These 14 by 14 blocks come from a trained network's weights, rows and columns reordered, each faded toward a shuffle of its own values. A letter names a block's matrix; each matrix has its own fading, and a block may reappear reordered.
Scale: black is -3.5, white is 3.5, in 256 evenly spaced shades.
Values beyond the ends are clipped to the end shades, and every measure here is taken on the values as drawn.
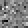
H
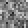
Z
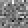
H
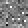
H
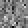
Z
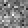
H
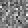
Z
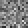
Z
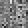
Z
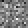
H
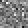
Z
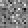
H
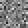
Z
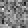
Z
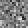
Z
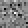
H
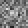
Z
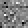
H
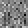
Z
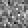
Z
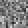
Z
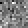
H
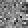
Z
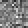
Z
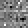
H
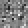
H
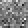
H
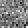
H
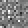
H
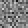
Z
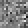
Z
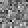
Z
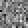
Z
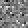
H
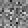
Z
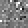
H
